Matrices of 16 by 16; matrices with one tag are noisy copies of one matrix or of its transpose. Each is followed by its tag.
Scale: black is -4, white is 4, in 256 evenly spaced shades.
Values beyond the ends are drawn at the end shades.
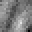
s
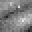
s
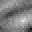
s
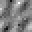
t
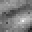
s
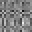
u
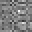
u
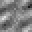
t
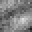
s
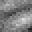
s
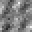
t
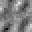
t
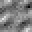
t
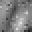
s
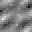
t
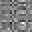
u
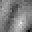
s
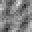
t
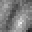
s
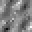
t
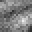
s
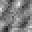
t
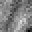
s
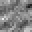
t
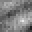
s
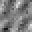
t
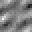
t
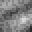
s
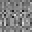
u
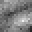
s
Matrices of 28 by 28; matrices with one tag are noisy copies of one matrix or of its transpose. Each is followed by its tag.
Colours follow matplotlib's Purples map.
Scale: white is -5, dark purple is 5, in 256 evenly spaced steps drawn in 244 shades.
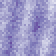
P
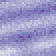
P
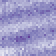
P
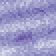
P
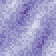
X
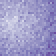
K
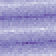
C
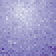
K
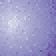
K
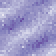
X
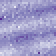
P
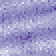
P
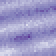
P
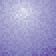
K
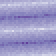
C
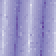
C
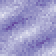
X
